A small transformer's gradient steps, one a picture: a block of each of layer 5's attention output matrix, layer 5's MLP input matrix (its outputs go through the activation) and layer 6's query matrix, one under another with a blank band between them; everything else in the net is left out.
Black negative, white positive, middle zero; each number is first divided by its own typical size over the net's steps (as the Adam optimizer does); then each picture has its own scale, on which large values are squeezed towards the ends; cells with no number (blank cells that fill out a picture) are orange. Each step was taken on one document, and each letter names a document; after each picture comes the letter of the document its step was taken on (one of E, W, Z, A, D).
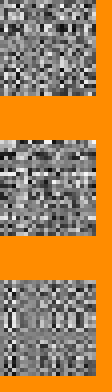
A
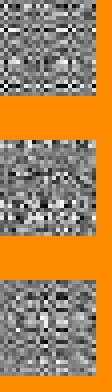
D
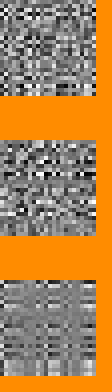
D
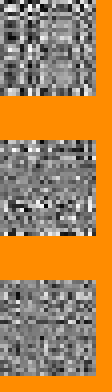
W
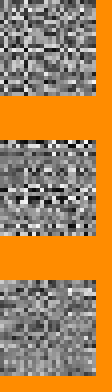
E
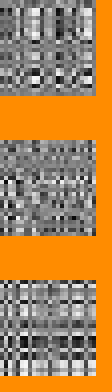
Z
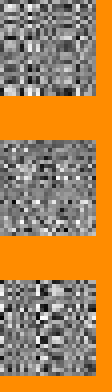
W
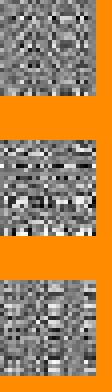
W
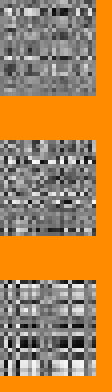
Z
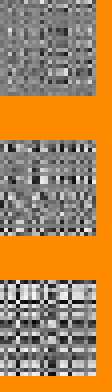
Z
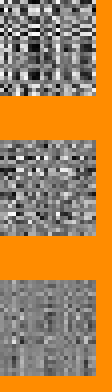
D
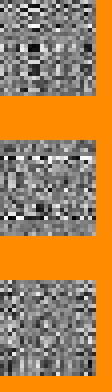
D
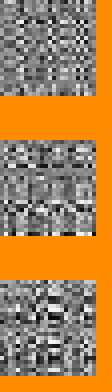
W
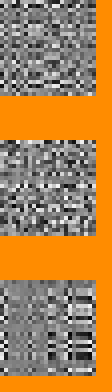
E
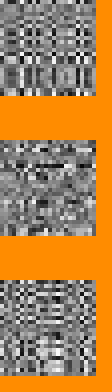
W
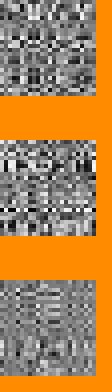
W
